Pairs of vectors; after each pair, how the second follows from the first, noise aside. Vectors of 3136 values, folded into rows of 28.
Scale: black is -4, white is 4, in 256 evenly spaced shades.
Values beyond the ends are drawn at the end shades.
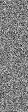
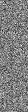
negated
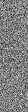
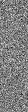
negated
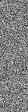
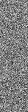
negated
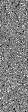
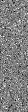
reversed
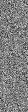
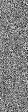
negated
